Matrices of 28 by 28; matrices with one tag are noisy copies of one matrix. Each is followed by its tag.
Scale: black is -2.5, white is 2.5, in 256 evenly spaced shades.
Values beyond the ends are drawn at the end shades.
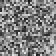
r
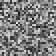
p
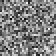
r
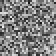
r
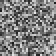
r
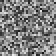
r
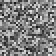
p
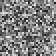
r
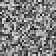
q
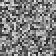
q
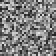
q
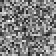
r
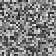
p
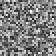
p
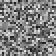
p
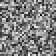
q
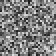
r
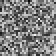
r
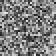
r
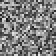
q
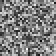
r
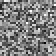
p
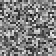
p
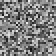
p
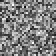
q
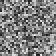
r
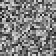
q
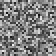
p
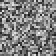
q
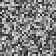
q
